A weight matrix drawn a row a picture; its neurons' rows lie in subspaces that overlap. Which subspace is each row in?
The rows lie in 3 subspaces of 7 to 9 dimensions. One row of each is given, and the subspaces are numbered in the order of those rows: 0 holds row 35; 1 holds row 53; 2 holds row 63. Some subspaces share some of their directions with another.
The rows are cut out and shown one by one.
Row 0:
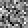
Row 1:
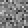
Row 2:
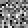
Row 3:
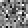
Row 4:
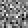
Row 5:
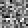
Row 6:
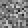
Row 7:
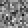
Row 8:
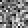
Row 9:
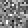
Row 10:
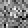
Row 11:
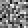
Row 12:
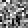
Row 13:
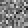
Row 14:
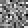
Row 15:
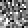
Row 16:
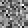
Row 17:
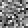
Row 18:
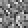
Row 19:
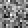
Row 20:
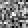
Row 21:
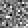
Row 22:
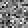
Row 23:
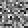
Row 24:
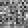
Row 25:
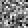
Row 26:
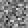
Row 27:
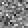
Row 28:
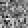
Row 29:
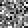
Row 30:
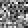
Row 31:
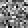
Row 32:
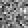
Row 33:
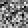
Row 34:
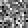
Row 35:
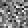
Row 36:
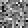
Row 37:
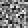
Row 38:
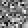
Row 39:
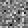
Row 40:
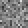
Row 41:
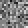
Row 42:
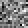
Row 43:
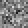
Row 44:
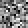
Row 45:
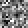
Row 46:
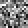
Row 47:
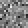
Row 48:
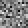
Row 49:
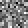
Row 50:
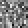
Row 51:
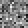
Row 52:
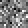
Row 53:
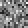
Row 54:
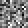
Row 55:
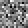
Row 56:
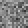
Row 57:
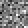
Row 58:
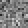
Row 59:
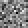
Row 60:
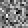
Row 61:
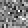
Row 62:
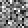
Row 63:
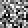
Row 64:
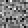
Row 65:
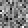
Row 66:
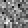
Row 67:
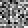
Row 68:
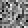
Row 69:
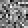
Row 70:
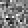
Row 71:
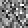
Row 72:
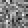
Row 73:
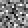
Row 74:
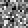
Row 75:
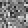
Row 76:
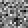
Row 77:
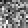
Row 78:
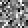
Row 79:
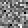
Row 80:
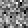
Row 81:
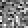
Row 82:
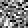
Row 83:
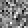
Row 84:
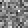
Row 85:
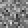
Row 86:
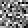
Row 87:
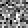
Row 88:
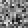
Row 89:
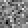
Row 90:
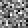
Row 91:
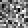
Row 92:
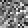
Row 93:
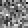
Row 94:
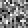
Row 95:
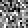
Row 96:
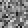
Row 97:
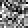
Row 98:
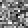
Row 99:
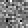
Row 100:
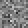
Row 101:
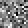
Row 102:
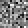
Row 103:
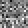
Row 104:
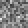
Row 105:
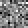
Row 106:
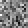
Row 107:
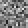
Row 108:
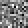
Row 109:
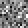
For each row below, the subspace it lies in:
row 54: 0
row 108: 0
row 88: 0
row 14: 0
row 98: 2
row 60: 0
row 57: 2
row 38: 2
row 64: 2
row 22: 2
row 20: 1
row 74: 2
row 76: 1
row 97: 1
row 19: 2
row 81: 0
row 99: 2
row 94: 0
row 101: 0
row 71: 0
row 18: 1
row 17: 0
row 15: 1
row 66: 1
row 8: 2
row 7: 1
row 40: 1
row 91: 0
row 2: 2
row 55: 0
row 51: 1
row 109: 1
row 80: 1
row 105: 1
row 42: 1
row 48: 2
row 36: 1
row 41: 1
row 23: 0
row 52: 2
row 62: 0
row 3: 0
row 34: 1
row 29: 0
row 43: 2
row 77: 1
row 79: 0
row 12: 0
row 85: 2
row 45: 2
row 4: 2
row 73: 0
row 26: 0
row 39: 0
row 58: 0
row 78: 2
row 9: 0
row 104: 0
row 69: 0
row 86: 2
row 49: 2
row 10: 2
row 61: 2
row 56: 1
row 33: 1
